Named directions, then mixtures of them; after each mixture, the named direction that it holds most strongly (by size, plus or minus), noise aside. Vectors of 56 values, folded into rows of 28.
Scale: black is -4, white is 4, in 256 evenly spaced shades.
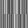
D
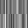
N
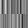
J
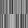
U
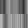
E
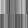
E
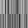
N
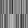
U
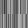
D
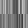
E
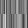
N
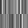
J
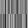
N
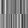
J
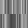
U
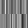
J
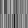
D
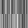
J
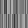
D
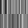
J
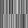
U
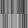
E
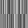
D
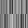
U
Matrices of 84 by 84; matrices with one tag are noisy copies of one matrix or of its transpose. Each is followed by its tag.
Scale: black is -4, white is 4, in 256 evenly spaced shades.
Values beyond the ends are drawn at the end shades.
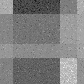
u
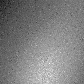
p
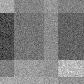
u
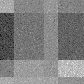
u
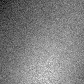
p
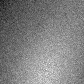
p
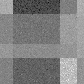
u
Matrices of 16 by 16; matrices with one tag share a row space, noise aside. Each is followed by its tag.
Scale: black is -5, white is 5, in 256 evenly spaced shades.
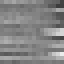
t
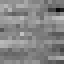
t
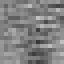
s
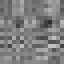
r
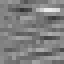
s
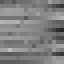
t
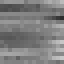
t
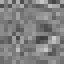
r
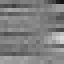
t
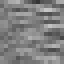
s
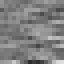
s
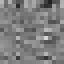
r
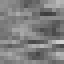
s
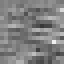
s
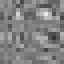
r
